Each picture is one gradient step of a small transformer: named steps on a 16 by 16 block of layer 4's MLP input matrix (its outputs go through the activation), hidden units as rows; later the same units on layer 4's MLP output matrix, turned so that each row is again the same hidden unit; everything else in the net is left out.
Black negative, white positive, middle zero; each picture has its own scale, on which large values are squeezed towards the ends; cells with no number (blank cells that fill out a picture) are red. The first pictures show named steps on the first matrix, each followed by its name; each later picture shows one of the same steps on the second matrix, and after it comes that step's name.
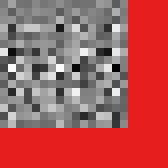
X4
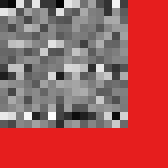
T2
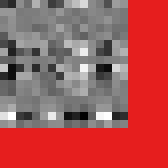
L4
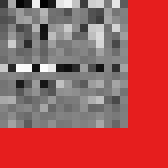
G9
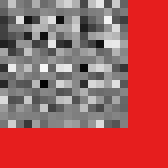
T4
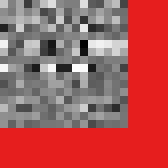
T4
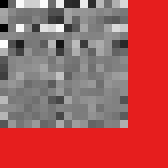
G9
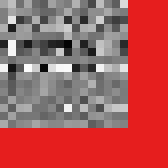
T4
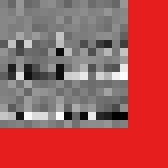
L4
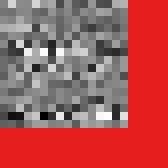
T2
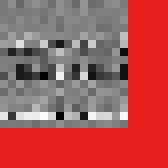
L4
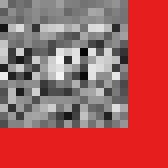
X4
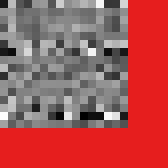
T2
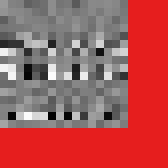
L4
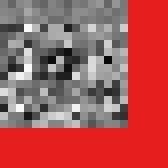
X4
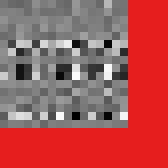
L4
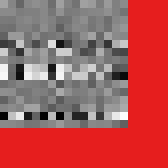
L4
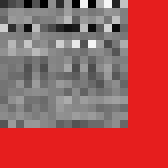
G9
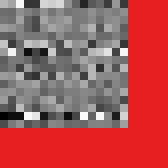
T2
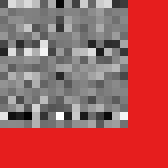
T2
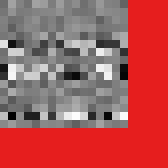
L4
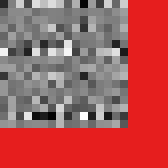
T2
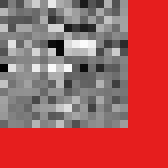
T4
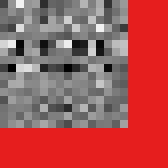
T4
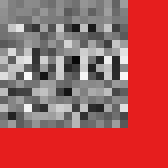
X4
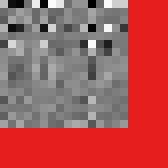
G9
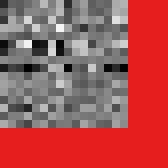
T4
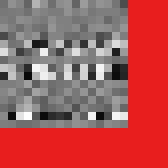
L4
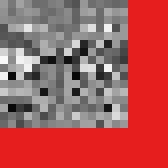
X4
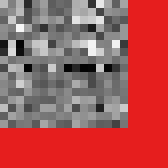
T4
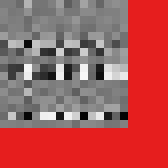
L4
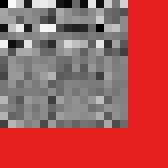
G9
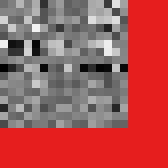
T4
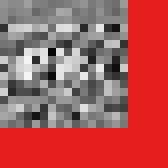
X4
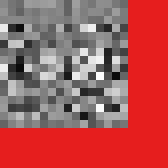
X4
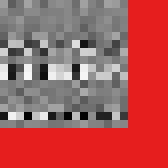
L4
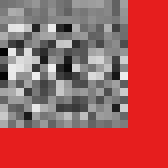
X4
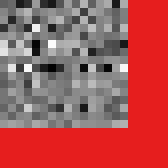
T4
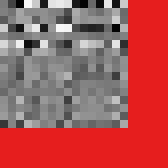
G9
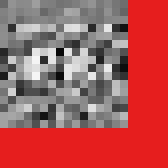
X4
